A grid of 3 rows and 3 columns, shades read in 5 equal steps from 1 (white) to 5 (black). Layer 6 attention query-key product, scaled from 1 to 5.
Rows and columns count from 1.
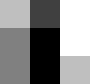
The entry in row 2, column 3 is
1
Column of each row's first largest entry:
2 2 2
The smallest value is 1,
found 2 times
